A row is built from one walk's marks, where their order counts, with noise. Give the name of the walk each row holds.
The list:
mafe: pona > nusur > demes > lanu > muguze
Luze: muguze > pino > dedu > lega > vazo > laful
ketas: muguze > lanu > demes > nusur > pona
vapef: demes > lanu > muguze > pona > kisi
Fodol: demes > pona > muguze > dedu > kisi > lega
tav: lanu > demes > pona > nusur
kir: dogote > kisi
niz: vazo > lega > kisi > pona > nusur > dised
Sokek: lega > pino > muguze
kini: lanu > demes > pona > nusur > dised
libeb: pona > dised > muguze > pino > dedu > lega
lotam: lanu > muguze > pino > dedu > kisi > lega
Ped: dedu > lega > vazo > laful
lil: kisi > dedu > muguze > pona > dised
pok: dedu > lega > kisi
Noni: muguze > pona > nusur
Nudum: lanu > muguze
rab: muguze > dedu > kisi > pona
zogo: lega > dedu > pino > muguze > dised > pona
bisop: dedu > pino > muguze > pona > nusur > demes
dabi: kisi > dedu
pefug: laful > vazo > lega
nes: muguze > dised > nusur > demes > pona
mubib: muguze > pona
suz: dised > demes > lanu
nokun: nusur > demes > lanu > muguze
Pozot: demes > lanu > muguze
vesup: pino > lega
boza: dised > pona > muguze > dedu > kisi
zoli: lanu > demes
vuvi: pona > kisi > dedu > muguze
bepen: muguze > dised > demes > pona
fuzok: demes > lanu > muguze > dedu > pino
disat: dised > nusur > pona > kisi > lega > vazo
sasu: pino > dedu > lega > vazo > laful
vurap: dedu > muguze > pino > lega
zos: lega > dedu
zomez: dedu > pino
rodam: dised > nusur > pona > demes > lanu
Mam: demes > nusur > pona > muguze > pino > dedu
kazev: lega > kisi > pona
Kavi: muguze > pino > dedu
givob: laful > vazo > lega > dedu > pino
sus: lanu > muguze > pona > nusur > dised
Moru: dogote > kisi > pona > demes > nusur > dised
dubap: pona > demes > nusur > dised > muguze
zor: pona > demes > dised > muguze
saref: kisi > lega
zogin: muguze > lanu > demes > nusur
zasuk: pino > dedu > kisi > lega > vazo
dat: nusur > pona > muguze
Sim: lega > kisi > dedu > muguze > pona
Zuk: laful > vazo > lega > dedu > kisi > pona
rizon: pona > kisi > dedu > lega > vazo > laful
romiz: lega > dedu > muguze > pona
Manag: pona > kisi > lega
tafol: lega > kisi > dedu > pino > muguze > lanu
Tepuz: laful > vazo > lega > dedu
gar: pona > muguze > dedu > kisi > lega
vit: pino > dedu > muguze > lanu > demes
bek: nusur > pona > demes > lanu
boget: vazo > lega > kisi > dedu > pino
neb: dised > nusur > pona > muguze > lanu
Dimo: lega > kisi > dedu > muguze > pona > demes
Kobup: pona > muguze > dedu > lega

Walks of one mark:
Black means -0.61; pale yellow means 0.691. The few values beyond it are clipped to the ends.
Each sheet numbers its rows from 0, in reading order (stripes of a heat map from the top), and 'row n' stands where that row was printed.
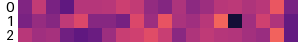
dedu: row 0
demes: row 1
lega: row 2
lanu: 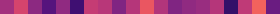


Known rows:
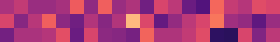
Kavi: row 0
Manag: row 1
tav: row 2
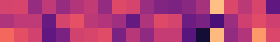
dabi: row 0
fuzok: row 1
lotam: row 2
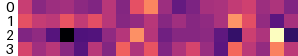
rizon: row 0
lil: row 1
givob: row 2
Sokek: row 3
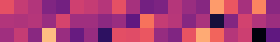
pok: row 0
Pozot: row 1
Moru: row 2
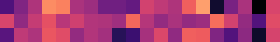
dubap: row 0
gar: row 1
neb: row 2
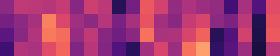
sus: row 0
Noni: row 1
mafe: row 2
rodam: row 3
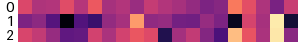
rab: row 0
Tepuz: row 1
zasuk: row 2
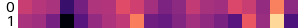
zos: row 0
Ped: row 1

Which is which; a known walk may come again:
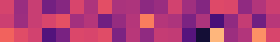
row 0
romiz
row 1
vapef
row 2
lotam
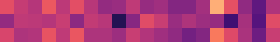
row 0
lil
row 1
sus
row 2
rab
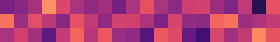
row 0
Noni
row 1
Dimo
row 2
vit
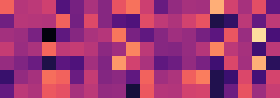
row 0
saref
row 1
kini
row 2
Ped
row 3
vuvi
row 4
Zuk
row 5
bek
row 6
nokun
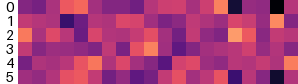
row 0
zor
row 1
zos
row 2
Sim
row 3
rizon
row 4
bisop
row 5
bepen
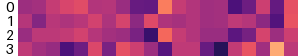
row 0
ketas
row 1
Kobup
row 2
zogin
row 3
Luze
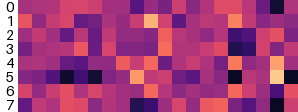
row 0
boza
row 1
kazev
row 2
zoli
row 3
tav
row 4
vesup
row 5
pefug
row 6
gar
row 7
neb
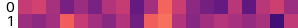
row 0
Nudum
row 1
mubib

